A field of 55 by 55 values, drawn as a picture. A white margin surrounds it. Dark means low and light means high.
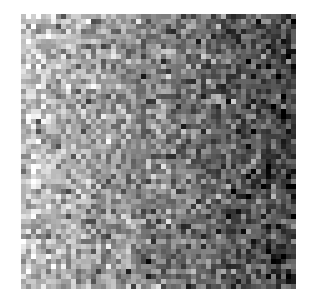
Grain: fine. Stripes: none. Odd rows or columns: none. Slope: up to the left.
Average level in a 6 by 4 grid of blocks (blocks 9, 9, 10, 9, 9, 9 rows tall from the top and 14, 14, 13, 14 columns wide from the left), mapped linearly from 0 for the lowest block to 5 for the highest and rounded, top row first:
5320 | 5320 | 5320 | 5320 | 5320 | 5320
